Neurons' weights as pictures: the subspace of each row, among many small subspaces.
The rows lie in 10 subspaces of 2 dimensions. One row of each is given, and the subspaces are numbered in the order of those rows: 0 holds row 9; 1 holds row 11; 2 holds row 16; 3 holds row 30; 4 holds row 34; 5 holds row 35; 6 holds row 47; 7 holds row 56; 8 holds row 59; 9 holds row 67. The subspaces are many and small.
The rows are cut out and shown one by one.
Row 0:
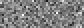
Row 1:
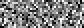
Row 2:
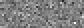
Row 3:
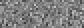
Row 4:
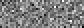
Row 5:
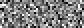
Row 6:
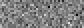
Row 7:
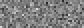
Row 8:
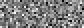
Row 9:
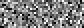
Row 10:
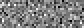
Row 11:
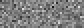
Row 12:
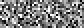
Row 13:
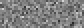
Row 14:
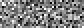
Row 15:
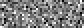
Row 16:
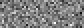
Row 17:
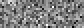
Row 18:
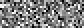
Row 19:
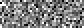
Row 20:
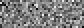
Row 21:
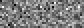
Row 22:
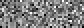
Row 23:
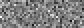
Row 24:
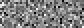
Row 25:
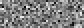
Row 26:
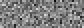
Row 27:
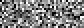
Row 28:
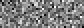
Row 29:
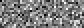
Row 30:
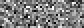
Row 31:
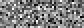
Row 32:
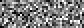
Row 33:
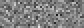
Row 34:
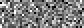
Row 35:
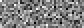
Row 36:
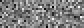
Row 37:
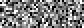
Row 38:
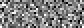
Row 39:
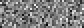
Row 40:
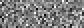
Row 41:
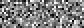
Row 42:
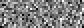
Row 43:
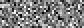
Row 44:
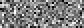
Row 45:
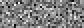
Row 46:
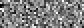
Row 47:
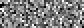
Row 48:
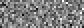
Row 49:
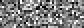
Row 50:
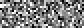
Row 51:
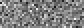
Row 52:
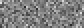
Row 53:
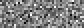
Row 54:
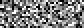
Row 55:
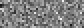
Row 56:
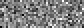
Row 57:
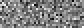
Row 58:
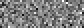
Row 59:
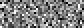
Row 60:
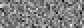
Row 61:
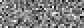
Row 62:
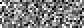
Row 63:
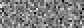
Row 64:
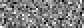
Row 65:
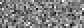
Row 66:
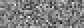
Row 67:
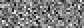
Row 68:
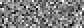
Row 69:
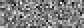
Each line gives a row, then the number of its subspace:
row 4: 7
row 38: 8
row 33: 3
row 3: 3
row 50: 9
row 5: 8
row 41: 9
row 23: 9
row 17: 7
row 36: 1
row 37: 3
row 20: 4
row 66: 5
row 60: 6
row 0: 2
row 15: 0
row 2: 5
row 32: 5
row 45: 3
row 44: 4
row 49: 5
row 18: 9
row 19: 4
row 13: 1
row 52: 2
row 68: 2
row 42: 0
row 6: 8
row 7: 7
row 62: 4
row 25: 1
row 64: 0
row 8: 7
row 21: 2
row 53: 3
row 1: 0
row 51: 4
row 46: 6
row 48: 8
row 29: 5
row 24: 6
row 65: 1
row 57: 4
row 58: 8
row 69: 5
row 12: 9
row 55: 6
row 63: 6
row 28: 7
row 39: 3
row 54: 2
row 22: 7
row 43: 9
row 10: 6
